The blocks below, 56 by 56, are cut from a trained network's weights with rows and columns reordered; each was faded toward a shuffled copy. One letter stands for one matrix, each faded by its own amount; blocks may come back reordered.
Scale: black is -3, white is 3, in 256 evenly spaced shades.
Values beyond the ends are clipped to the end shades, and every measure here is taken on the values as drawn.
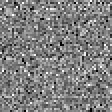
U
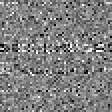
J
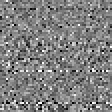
J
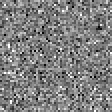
U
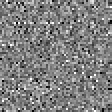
U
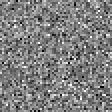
U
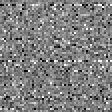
J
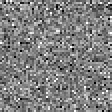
U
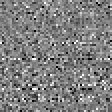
J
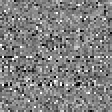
J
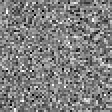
U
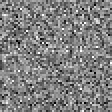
U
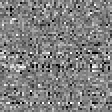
J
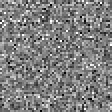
U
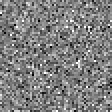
U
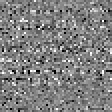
J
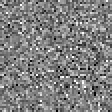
U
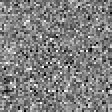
U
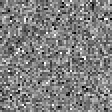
U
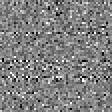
J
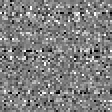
J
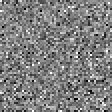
U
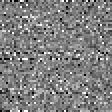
J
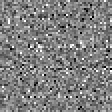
U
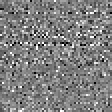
J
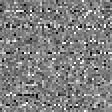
J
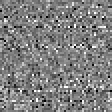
J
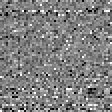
J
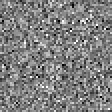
U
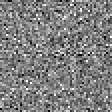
U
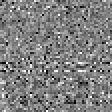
J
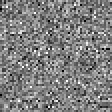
U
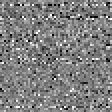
J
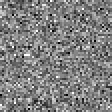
U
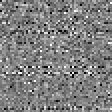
J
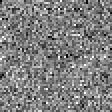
U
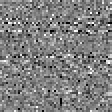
J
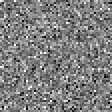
U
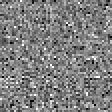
U
